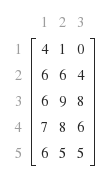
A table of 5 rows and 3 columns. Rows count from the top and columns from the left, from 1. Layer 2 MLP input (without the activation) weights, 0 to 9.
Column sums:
29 29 23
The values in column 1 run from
4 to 7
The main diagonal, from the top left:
4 6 8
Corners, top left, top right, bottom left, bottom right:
4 0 6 5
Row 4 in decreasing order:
8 7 6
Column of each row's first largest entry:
1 1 2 2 1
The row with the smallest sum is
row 1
